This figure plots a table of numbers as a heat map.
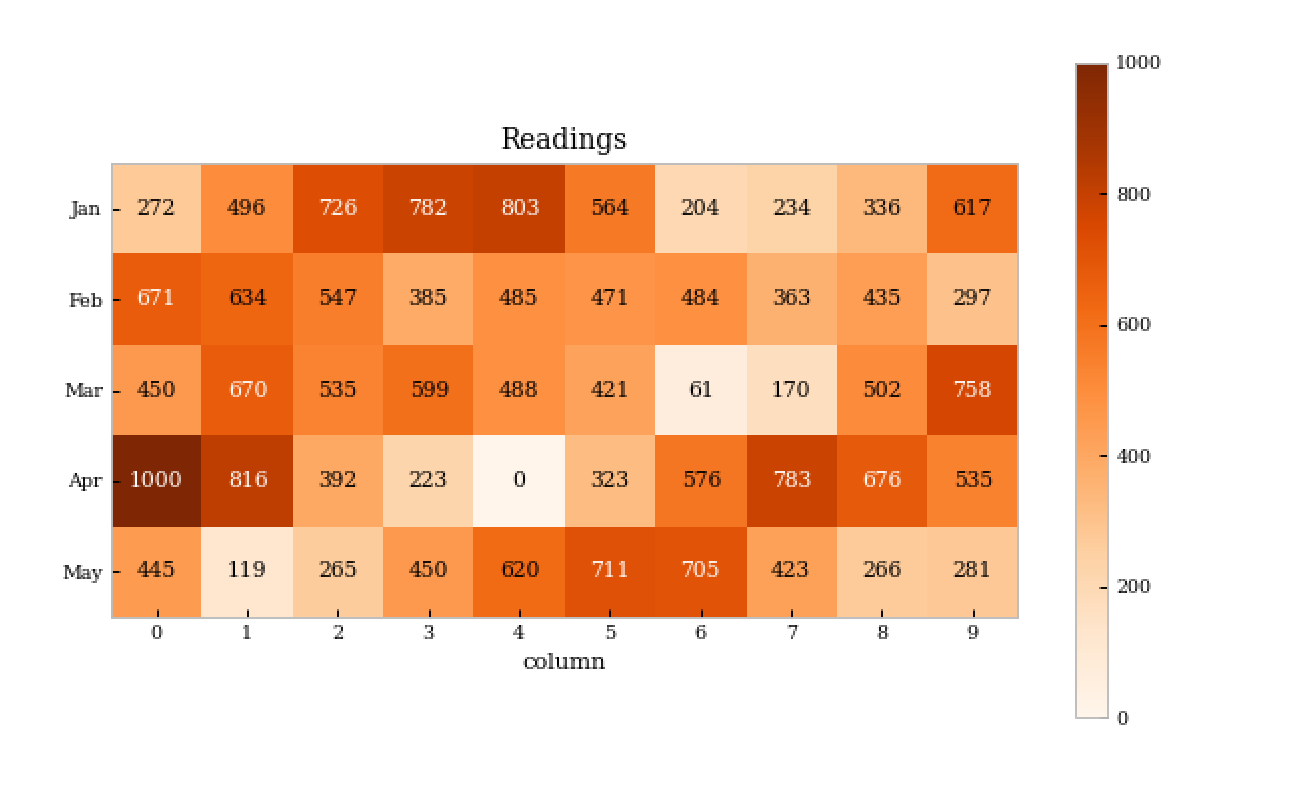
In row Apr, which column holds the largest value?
0
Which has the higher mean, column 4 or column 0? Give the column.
0
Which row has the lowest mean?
May
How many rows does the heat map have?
5
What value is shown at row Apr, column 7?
783
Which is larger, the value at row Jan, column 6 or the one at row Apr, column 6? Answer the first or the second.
the second
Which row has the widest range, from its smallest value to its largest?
Apr
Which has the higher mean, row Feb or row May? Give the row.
Feb
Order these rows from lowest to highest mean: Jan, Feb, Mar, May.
May, Mar, Feb, Jan
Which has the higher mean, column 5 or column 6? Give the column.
5
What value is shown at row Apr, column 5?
323
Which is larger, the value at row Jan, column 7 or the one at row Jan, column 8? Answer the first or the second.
the second
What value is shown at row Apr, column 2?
392
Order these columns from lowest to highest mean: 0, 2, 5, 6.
6, 2, 5, 0
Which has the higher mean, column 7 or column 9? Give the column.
9
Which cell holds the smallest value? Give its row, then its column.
Apr, 4
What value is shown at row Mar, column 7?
170
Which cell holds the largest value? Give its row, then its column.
Apr, 0
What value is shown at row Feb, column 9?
297
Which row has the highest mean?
Apr
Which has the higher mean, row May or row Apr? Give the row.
Apr
